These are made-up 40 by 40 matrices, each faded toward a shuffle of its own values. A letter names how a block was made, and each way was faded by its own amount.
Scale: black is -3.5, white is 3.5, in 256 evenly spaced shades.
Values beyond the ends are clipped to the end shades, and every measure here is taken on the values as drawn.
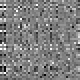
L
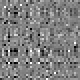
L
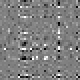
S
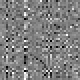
L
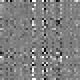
S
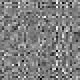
L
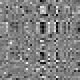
L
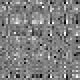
L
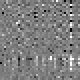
L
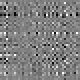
S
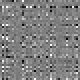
S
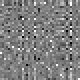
L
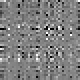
S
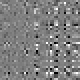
S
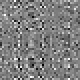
L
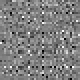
L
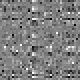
L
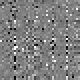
L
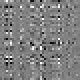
S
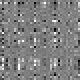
S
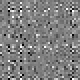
L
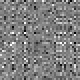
L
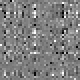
L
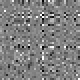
L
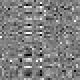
L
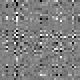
S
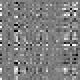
S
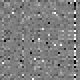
L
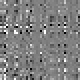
S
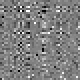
L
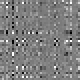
S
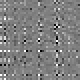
S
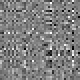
L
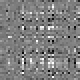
S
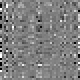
S
